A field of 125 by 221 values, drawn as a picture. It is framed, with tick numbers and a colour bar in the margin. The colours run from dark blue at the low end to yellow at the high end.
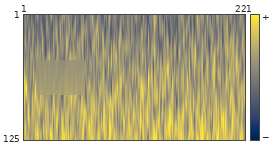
Calmest part: middle left. Slope: up to the bottom. Odd patch: calmer, in the middle left. Grain: streaks running down.
